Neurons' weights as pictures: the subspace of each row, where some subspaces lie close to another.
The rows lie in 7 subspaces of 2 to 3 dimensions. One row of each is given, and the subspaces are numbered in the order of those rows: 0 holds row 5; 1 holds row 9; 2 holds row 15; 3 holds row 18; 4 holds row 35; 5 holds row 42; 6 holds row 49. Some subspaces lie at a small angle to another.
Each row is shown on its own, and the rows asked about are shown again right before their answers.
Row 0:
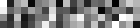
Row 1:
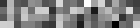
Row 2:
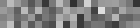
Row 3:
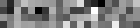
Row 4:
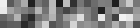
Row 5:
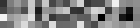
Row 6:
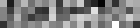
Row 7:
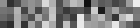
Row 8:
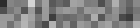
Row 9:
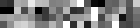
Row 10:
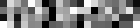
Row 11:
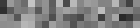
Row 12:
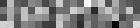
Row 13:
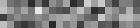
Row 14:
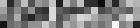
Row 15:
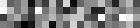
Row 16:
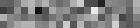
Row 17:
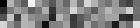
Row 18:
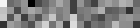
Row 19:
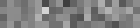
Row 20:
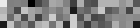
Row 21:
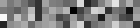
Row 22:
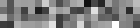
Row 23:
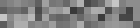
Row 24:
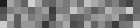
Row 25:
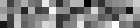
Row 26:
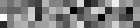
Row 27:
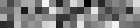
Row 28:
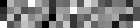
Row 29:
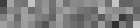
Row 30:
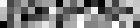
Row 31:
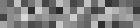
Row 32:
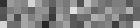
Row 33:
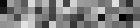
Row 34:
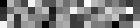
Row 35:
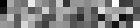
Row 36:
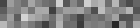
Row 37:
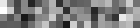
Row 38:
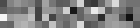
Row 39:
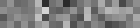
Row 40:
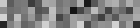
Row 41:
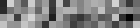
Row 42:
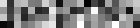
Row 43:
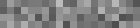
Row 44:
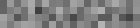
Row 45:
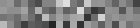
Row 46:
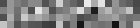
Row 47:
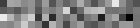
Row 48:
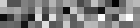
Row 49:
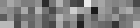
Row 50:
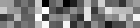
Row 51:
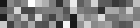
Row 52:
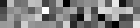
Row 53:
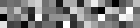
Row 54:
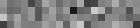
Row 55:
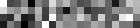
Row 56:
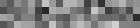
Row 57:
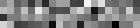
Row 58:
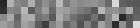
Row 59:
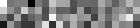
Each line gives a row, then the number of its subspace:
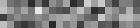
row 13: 5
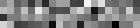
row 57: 5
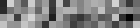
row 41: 1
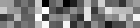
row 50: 4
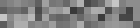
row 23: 0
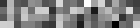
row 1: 5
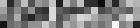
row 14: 1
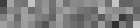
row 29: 4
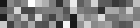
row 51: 3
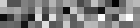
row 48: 6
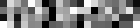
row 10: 6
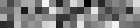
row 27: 3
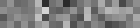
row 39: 4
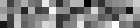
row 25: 3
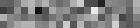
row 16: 1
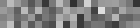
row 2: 6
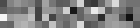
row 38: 6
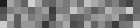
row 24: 3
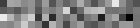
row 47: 6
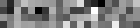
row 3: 1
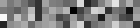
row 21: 0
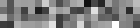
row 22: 5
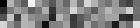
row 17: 3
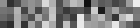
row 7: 6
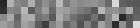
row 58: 4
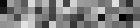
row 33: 2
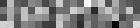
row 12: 5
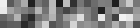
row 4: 2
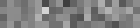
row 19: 4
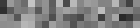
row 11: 2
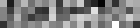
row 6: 1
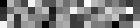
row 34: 3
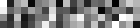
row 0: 5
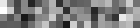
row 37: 1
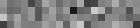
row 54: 6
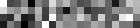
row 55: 6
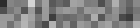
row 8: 0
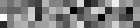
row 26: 0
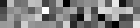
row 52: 4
